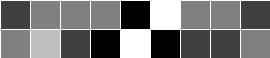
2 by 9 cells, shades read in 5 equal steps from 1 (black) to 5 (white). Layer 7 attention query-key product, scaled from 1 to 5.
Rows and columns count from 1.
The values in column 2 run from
3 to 4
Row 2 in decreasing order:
5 4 3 3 2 2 2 1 1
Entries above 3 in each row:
1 2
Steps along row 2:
up down down up down up same up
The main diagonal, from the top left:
2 4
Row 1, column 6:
5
